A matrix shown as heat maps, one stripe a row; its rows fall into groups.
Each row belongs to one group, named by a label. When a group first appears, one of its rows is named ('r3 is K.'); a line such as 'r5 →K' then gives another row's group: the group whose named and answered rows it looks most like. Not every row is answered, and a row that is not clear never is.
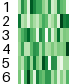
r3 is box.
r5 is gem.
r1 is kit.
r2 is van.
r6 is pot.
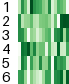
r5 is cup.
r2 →van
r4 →box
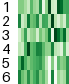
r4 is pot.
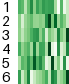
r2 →cup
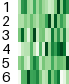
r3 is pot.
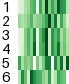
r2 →cup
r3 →gem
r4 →gem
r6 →kit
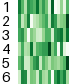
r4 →cup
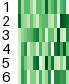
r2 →van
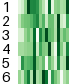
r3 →gem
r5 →box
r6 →gem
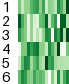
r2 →van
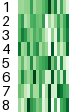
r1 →cup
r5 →cup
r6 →pot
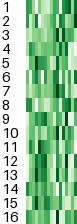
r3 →cup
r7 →cup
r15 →pot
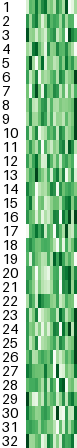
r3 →van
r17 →box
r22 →kit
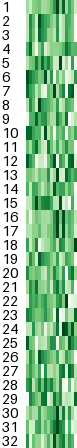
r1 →cup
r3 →kit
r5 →pot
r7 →van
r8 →kit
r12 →van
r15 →pot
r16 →cup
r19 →kit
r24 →cup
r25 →van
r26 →kit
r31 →cup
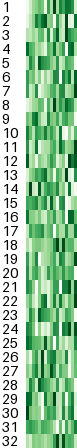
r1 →gem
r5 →kit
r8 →gem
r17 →box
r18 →cup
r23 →kit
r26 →gem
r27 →gem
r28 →kit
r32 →cup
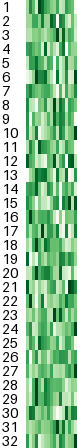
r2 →gem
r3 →cup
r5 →box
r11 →kit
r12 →van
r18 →pot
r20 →pot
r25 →kit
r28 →pot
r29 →pot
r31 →cup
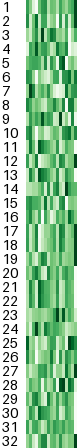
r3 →gem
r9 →pot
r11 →kit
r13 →kit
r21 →kit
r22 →kit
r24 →pot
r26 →van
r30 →kit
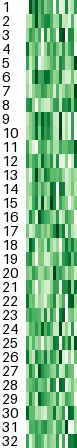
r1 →box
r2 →pot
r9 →pot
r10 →pot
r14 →gem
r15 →gem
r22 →van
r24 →pot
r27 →kit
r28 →gem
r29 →kit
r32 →van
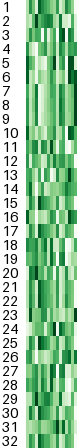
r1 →kit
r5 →van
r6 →van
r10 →van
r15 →kit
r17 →kit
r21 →kit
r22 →kit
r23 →box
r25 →kit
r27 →gem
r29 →pot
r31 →cup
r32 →kit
